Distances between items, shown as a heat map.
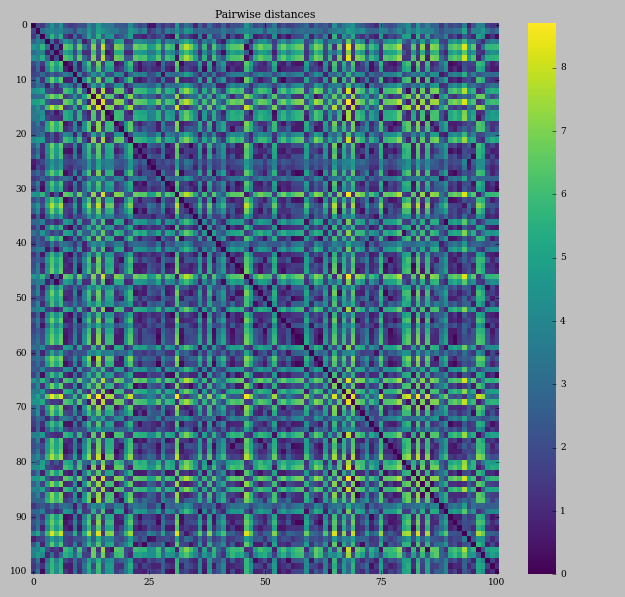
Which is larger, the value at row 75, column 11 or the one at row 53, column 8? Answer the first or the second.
the first
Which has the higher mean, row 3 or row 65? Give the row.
65
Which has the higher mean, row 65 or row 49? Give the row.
65
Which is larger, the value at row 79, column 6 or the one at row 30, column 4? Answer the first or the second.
the first
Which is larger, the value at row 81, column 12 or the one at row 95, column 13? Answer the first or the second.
the second
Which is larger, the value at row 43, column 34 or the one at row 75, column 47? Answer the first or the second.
the first
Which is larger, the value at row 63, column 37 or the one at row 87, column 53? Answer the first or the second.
the first
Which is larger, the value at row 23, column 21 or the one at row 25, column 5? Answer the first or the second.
the first
